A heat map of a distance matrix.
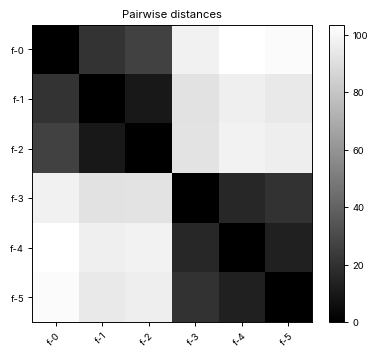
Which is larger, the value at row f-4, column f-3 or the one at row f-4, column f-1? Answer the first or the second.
the second
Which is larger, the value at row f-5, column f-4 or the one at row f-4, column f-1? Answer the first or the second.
the second
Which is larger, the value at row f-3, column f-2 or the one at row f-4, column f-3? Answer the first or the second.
the first
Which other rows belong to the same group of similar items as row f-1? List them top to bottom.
f-0, f-2
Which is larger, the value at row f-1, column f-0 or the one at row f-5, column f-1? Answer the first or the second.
the second
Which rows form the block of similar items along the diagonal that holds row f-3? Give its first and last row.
f-3 to f-5
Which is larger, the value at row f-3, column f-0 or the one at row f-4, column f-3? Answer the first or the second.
the first
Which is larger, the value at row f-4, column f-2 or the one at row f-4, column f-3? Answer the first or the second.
the first
